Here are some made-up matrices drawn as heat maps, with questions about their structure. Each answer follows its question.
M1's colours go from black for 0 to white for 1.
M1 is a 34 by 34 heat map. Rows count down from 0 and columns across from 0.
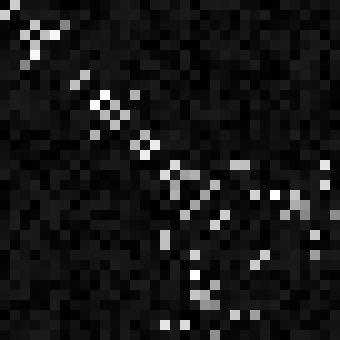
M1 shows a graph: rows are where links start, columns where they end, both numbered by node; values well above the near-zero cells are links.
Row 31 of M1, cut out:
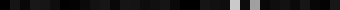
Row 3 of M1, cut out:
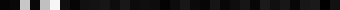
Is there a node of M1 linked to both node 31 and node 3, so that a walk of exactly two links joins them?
no
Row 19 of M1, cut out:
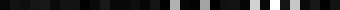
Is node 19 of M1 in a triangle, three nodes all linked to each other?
yes
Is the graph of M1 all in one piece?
no
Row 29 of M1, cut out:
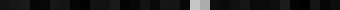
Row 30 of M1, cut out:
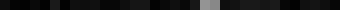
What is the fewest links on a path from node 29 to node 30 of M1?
2
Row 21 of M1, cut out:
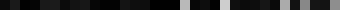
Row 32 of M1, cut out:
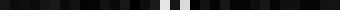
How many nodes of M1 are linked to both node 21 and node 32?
1
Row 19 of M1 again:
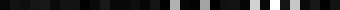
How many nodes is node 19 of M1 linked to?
5
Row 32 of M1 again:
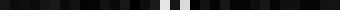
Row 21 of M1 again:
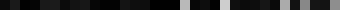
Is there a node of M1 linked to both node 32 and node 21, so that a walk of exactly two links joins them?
yes
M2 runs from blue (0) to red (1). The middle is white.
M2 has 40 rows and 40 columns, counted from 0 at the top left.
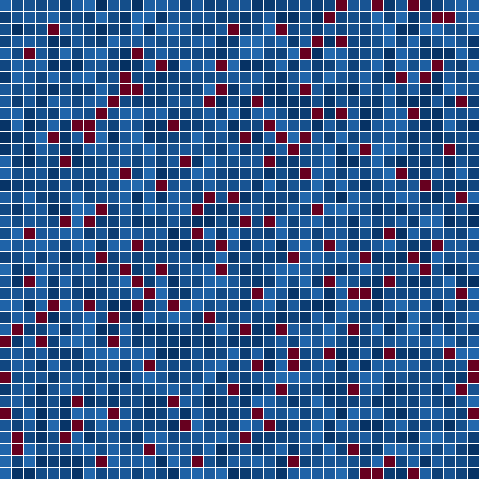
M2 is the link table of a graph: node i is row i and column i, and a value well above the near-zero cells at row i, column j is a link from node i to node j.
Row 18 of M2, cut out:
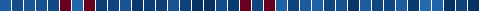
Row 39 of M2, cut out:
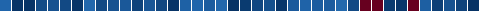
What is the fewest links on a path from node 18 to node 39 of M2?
6
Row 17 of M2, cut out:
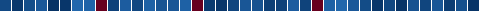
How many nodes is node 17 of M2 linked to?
3
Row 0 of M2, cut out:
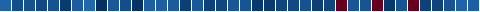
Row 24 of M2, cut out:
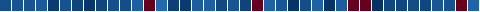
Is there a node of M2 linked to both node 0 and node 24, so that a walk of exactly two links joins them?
no
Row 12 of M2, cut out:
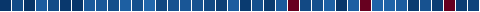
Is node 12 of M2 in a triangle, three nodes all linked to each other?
yes
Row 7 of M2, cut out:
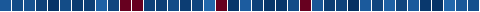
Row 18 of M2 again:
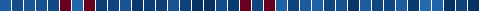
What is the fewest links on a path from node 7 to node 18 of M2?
1
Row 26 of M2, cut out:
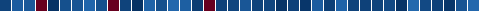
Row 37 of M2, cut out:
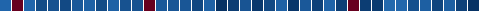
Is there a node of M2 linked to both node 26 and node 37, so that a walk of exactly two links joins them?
no
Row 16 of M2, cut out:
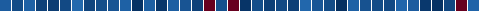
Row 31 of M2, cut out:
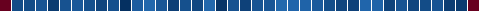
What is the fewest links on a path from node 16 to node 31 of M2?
5
